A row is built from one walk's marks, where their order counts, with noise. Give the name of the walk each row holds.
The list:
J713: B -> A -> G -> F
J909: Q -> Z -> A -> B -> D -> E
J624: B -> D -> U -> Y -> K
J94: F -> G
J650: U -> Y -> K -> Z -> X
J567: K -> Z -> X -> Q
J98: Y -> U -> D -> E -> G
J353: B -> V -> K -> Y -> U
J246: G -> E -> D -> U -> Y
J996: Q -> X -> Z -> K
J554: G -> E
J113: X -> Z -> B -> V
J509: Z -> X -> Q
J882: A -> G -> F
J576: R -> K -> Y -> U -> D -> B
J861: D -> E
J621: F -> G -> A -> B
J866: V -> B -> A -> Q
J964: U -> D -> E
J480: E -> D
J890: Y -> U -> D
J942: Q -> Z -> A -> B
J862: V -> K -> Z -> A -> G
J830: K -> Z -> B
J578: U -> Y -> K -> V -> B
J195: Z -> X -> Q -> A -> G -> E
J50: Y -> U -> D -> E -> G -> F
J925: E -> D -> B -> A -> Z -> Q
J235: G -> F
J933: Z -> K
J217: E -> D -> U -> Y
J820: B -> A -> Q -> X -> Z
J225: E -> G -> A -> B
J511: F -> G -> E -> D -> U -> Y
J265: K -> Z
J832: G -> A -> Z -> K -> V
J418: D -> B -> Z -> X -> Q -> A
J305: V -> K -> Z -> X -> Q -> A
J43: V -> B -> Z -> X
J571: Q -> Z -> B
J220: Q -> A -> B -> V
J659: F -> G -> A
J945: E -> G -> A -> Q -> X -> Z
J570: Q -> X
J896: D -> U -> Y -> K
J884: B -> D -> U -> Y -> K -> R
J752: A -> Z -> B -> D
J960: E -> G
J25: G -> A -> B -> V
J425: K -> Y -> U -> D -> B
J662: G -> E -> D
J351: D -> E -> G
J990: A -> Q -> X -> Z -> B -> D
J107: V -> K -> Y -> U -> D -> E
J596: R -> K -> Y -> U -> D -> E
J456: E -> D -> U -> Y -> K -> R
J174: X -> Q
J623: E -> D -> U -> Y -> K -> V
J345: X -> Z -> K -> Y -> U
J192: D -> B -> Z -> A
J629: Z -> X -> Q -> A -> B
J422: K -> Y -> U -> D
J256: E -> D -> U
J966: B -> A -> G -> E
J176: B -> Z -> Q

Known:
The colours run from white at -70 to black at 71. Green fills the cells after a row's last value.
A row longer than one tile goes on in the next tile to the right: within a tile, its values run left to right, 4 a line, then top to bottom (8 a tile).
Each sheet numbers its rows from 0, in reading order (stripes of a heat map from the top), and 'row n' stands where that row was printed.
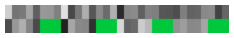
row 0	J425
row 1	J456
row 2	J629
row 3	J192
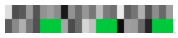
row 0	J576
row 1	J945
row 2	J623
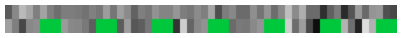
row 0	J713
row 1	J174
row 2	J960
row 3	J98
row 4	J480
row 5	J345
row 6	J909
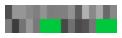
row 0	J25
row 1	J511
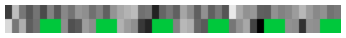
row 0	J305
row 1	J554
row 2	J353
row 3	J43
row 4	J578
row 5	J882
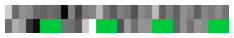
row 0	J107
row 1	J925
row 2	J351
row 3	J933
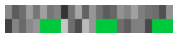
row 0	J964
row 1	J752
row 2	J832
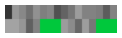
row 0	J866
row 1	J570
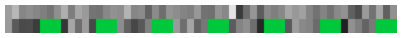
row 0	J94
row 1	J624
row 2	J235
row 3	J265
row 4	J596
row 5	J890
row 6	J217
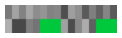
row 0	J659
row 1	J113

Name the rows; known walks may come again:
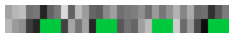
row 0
J353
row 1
J884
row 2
J662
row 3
J345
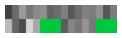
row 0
J942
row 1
J861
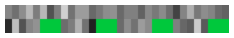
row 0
J50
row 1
J422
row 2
J933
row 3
J220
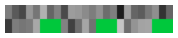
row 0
J256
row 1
J25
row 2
J418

